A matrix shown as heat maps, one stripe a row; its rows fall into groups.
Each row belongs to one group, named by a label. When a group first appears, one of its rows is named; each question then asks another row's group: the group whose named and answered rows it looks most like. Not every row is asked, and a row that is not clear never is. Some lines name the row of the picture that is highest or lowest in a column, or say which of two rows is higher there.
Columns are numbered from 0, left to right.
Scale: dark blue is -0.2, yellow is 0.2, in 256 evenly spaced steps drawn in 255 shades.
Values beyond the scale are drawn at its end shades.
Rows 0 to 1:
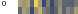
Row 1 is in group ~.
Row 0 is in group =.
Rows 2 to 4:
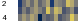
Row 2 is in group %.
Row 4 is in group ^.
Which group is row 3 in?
%
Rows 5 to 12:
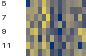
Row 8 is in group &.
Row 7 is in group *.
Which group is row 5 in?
%
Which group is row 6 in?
=
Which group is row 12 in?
~
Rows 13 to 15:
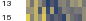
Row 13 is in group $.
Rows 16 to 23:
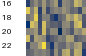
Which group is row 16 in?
%
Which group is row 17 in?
=
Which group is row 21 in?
$
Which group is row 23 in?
%
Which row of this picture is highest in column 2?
18
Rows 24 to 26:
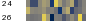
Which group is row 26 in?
&
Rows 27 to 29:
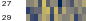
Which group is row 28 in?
%
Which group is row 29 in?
&
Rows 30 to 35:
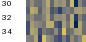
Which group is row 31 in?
~
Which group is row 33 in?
*
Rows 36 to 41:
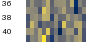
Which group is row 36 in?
*
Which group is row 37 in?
=
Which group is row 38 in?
%
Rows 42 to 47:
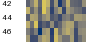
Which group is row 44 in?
~
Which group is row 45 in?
$
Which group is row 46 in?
&
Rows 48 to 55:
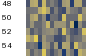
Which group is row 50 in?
^
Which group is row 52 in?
=
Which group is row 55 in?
&
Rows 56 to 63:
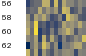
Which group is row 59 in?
$
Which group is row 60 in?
$
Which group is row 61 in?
=
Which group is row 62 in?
%
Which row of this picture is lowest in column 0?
62
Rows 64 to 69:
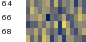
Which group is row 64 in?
*
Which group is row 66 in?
^
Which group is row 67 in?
%
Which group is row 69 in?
&
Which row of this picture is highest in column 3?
66
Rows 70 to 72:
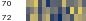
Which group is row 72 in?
~
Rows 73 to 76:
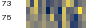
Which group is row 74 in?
^
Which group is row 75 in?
=
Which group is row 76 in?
=
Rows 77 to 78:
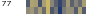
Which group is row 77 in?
~
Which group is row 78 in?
*
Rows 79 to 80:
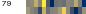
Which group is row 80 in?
=
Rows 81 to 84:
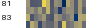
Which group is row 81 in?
&
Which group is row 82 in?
*
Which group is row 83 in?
&
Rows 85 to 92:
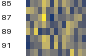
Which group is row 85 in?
%
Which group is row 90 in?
%
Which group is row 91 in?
%
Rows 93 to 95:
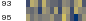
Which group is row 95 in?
=
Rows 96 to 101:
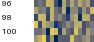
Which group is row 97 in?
=
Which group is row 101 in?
^
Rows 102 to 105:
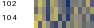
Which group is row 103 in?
~
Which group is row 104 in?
*
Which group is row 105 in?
$
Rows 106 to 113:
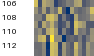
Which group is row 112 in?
&
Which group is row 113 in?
&
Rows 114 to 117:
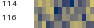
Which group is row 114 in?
~
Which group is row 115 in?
^
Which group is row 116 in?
&
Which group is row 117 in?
$
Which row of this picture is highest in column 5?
117
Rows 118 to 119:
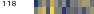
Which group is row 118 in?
%
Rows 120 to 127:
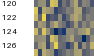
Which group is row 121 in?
$
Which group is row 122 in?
$
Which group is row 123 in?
~
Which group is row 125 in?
=
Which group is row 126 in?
~
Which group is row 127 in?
$
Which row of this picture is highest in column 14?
126
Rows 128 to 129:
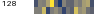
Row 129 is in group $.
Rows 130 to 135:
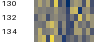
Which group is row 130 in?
*
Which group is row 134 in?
*
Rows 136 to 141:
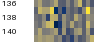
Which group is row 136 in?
*
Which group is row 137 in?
^
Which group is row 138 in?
&
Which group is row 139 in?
^
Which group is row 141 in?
~
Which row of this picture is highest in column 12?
137
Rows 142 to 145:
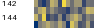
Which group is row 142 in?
&
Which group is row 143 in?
~
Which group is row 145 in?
%
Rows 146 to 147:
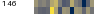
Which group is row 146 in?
=
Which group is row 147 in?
&
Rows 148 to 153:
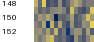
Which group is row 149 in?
=
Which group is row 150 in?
^
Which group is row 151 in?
=
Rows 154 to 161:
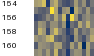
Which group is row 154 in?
~
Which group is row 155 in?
&
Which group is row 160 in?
*
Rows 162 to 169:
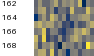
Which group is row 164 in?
%
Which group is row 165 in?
~
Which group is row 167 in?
$
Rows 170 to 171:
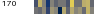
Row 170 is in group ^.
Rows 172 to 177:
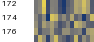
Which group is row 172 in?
$
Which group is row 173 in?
$
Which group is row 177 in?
~
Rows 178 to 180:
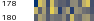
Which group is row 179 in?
&
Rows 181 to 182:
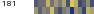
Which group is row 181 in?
%
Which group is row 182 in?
&
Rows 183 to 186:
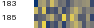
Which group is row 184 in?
$
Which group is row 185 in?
%
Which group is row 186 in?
$
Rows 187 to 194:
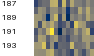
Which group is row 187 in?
%
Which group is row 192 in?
~
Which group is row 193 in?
^
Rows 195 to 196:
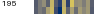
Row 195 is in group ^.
